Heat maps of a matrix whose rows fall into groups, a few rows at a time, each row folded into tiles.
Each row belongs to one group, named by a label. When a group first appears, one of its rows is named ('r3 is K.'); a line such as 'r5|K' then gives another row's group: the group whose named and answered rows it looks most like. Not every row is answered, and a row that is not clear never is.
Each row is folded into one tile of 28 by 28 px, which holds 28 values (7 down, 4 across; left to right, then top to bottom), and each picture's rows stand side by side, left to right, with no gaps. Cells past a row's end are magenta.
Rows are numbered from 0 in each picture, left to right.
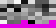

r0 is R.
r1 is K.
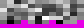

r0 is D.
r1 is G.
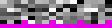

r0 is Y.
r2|R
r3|G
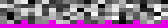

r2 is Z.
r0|Y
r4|D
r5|Z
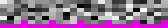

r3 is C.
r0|G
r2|G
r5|D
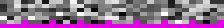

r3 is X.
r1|D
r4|G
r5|C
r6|C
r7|D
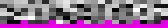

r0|X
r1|D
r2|Y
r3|R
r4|R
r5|Y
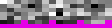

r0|X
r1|Z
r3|C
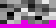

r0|C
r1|C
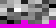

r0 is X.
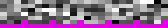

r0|Z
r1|Y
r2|K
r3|R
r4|D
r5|G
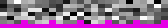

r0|C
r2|Z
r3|K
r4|D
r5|D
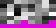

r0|K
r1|Z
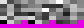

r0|K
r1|Y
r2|X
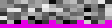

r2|X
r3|R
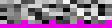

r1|Y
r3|K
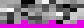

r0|G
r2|C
